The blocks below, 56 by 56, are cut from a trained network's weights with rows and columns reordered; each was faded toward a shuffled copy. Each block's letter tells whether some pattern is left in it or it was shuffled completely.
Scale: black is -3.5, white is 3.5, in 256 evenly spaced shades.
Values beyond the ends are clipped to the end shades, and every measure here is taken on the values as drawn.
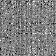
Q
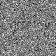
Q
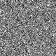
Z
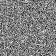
Z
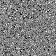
Z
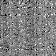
Q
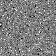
Z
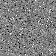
Z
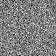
Z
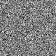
Q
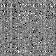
Q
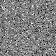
Z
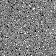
Z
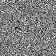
Q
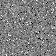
Z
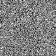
Q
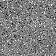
Z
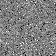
Z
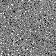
Z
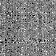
Q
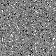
Z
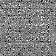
Q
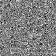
Q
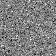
Z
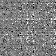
Q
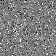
Z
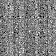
Q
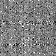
Q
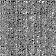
Q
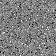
Z
